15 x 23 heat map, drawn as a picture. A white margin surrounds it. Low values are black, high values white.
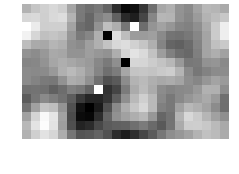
Grain: blotchy. Stripes: none. Ninth with the highest average: top left. Lone odd cells: 4, 2 higher and 2 lower than their neighbours. Roughest part: top middle.
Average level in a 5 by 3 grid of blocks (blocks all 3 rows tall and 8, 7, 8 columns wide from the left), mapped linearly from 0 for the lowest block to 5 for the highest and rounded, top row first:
504 / 453 / 333 / 023 / 304
